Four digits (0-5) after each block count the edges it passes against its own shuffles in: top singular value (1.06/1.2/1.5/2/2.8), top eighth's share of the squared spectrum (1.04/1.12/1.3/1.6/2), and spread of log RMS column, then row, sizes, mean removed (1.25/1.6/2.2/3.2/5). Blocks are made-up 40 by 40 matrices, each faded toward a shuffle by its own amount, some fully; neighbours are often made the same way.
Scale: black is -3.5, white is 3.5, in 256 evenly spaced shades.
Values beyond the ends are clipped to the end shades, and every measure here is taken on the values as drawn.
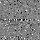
2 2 1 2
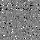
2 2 1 2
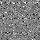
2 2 0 2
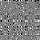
4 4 2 2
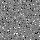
1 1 0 0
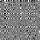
4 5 3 3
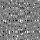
4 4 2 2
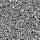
0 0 0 0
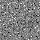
1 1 0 0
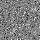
0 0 0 0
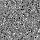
1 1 0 0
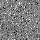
0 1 0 0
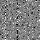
2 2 2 0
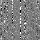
3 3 3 0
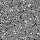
0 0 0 0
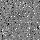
0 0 0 0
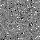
1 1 0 0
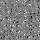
2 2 1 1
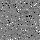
0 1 0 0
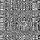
4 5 2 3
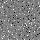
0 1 0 0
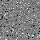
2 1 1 0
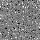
1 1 0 0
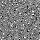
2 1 0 0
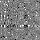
3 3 1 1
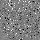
1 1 0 0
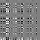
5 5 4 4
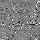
2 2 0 1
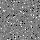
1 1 0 0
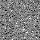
1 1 1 0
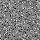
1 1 0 0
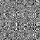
4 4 2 2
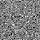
3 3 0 1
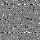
2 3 0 1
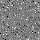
1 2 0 0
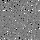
2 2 0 1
